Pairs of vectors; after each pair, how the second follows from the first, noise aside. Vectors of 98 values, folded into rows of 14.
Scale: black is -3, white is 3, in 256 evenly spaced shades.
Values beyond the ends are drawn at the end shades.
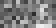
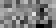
negated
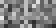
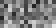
negated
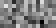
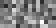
negated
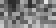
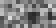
wrapped around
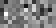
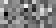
negated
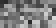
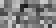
wrapped around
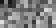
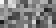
negated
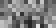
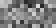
wrapped around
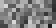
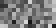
negated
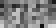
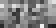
negated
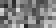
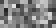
wrapped around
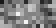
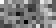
negated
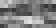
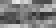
wrapped around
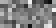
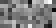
negated
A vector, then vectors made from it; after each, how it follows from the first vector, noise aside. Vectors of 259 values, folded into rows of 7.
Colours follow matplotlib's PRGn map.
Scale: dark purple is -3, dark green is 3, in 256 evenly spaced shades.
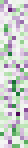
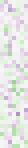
shrunk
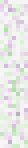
shrunk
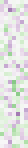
shrunk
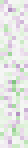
shrunk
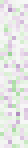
shrunk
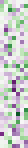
negated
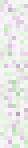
shrunk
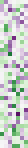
copied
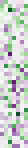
negated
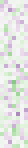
shrunk
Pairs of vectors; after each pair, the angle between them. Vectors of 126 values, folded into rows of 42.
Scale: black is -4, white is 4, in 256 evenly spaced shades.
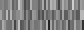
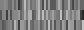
nearly opposite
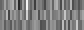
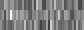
partly aligned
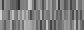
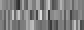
partly aligned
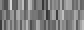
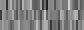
partly aligned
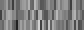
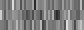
partly opposed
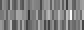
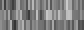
partly aligned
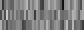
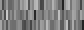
nearly parallel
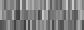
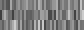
orthogonal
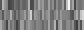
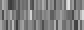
nearly parallel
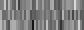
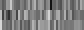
orthogonal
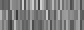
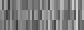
orthogonal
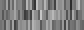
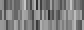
partly opposed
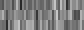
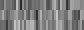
nearly parallel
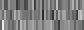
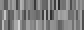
partly aligned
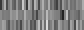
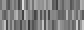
partly aligned
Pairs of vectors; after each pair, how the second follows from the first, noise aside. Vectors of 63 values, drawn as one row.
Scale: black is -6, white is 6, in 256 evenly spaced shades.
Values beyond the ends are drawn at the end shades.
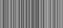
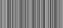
shuffled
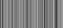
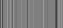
partly zeroed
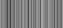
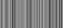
shuffled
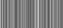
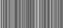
copied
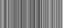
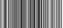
scaled up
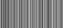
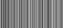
copied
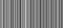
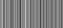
copied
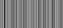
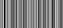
scaled up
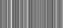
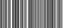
scaled up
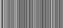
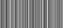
shuffled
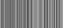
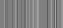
partly zeroed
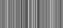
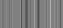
partly zeroed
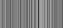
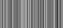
shuffled
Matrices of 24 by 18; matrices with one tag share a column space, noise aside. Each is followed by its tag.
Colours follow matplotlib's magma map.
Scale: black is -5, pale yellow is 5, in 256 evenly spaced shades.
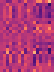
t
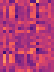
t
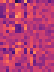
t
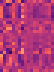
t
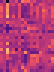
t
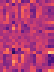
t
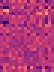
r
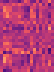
t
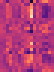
t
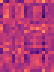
t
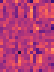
t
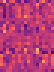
t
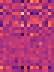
r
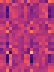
t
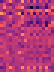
r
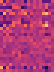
r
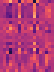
t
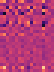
r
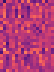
t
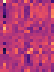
t
